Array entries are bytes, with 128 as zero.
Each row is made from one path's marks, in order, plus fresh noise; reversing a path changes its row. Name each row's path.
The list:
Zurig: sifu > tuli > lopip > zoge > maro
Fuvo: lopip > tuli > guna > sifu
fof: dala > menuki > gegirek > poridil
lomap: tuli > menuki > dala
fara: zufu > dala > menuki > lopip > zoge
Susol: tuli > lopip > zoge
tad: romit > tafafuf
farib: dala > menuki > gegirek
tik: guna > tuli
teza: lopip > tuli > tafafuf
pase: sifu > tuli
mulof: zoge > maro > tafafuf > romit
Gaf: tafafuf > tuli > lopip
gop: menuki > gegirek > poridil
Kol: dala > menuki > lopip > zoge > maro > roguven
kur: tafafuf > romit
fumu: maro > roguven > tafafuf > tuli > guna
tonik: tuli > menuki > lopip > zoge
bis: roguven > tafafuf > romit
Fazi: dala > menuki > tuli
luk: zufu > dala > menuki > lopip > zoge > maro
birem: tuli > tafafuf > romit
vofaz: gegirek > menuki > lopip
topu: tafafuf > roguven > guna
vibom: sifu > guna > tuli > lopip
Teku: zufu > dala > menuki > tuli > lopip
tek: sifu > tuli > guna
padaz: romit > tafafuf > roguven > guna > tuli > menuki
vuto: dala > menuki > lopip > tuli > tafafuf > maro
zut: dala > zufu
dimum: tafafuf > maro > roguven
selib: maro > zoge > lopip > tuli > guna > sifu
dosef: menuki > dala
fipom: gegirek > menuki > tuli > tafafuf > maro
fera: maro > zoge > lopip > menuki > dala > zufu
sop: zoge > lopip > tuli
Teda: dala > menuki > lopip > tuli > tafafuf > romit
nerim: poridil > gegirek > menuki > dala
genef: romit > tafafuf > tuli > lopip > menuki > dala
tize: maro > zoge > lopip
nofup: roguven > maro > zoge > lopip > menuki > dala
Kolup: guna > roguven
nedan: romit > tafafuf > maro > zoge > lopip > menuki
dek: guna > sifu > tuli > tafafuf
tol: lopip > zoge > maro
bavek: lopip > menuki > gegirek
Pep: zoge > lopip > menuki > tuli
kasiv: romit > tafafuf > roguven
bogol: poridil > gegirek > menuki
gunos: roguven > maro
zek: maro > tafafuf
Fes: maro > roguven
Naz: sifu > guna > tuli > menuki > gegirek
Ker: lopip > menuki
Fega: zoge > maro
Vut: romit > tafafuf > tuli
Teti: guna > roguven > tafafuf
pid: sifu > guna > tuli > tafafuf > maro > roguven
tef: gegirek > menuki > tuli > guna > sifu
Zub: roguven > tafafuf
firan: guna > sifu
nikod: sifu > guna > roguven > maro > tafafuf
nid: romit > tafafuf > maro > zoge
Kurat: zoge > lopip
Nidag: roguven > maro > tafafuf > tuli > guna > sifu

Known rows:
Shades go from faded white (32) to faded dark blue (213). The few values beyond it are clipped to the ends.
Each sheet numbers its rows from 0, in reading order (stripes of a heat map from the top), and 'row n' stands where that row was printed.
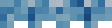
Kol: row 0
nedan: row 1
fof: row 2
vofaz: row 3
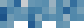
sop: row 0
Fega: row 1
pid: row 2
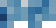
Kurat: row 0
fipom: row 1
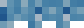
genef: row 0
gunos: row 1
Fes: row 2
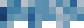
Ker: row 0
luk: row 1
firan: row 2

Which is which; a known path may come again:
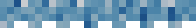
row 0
pase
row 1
selib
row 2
vibom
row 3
Fega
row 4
pid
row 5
nedan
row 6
dosef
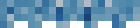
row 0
gunos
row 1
nikod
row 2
lomap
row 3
vofaz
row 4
mulof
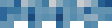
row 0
teza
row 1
Susol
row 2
tize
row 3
gop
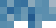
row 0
kasiv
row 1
luk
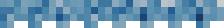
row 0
Kol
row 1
fipom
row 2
fera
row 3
dimum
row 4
padaz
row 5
Teku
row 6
nerim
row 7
Kurat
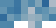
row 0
birem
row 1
firan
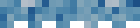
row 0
Zurig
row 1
bavek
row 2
Teda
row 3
tef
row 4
fof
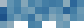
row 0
genef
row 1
bis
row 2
Teti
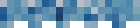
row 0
nofup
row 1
bogol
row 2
Ker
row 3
zut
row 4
nid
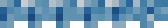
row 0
sop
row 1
fara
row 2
tonik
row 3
Gaf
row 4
Fazi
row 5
Fes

